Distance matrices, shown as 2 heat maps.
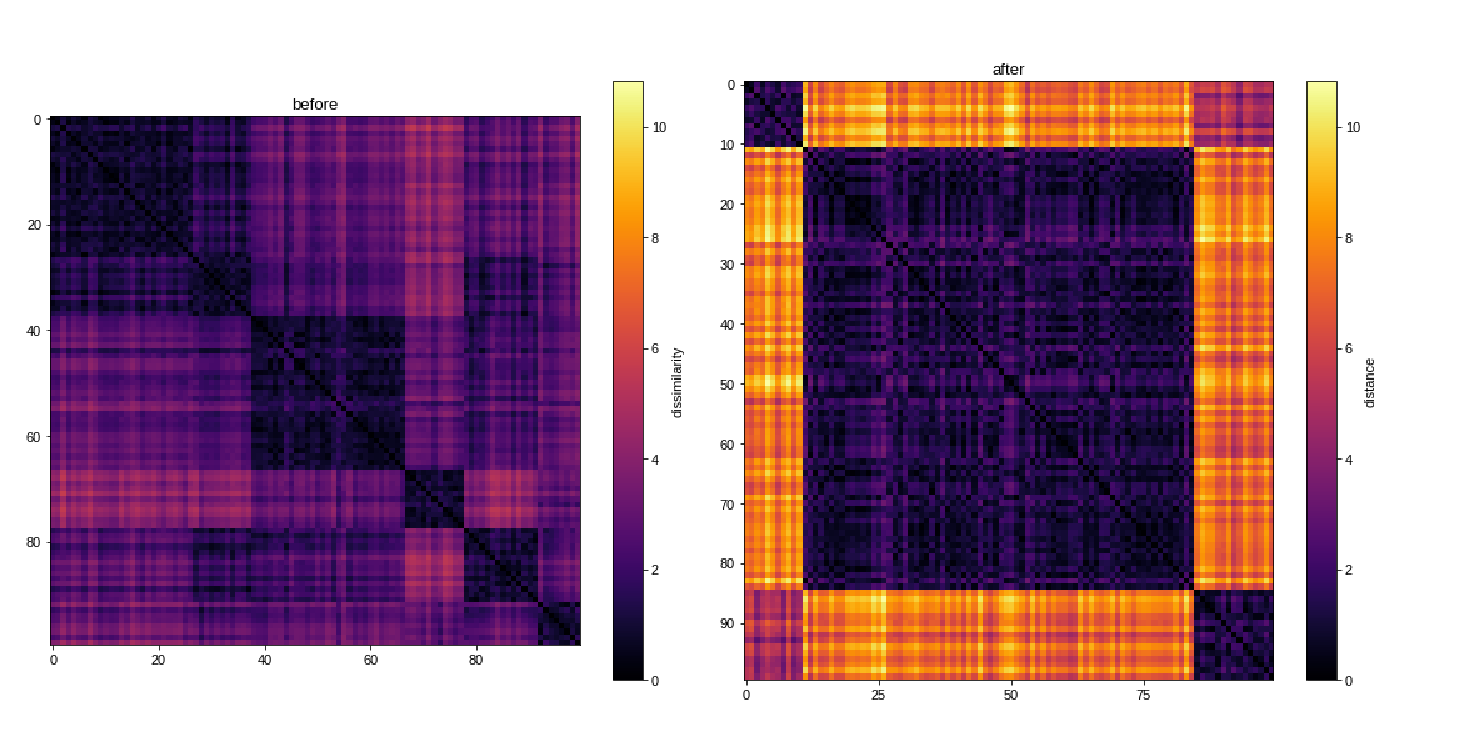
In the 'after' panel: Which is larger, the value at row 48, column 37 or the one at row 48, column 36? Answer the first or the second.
the first
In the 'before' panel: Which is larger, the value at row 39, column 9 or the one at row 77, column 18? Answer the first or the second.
the second
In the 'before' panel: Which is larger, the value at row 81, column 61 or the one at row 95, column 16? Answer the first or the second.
the second
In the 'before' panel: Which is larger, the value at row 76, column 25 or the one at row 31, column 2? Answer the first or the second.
the first
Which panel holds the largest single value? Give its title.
after
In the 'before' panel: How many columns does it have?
100
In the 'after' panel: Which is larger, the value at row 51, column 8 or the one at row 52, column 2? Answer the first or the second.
the first
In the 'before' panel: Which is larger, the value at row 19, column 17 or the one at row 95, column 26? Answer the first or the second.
the second
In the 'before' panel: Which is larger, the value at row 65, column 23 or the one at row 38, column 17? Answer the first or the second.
the first
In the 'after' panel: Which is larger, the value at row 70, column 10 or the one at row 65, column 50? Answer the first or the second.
the first
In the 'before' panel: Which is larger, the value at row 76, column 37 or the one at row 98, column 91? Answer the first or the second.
the first
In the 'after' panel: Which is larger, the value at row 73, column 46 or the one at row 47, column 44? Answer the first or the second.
the second
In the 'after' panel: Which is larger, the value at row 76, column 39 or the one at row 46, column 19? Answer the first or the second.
the second
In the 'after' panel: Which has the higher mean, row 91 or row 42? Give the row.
91
